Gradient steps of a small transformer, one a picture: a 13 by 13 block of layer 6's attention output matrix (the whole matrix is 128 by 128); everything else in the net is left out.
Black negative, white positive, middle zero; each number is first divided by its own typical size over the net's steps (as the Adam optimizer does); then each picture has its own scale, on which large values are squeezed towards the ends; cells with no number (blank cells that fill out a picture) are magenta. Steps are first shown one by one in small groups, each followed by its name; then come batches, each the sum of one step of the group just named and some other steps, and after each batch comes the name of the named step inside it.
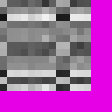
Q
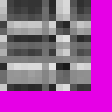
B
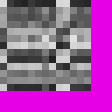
B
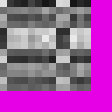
B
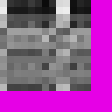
B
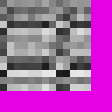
Q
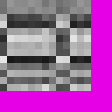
Q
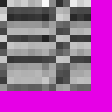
B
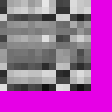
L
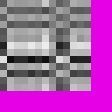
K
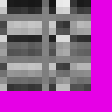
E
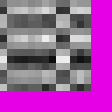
L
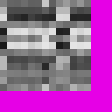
E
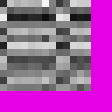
L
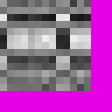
L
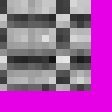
L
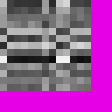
E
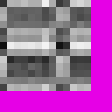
K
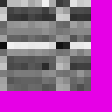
L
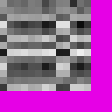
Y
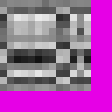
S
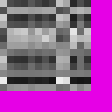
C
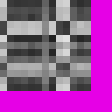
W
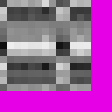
Y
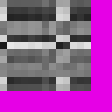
W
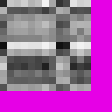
S
